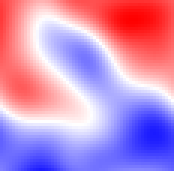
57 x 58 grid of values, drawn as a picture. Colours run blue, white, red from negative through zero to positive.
Grain: smooth. Ninth with the highest average: top right. Stripes: none. Ninth with the lowest average: bottom right. Slope: up to the top.
